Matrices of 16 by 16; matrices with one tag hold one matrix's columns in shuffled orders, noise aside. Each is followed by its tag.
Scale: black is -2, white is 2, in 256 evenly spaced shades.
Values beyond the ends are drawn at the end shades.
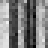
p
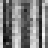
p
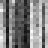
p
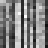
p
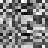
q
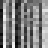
p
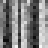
p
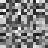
q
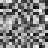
q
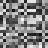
q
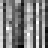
p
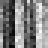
p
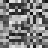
q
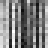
p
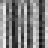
p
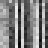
p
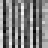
p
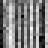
p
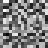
q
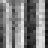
p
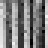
p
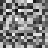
q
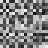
q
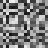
q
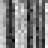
p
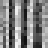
p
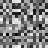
q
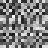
q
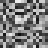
q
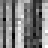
p
